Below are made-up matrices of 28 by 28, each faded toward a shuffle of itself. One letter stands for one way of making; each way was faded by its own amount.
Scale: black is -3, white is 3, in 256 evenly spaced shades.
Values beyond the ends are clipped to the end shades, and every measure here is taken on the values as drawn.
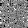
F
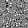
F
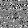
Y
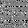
Y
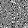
F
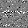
Y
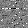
Y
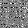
Y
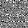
Y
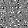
F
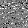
Y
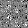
F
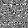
Y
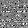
Y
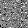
F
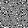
Y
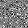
Y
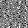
F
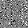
F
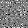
Y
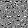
Y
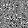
F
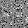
F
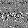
Y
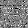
Y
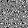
Y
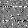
Y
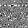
Y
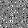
F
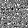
Y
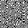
F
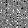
F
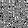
F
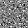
F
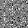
F
